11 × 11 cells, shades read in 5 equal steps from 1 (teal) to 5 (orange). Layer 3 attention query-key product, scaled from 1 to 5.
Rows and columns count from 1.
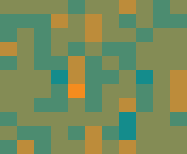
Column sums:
29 32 26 29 34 33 30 29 28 31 34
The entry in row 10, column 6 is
4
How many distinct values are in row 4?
3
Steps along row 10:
down same up down up down down up same same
